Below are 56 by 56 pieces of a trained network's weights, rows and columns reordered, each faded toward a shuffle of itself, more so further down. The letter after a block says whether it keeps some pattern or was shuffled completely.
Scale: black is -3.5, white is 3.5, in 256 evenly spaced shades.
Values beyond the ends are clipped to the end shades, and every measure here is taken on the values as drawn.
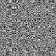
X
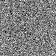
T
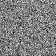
T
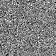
T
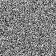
T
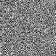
X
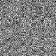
X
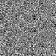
X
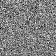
T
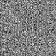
X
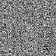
X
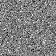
T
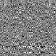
X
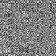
X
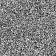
T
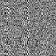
X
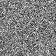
T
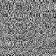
X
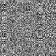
X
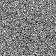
T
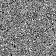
T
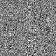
X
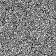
T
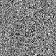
X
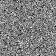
T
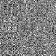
X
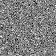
T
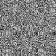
X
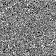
T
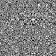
X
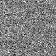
X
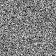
T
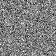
T
